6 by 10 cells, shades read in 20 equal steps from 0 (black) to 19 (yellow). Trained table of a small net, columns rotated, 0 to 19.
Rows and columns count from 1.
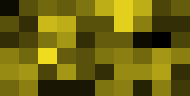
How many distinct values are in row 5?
6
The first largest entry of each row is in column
7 7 4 3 9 2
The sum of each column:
44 50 62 59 37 54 78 51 48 38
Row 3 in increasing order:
0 1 4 4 6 6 8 8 10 13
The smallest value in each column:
1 4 2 2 2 4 8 1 0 4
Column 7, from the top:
18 18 8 11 12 11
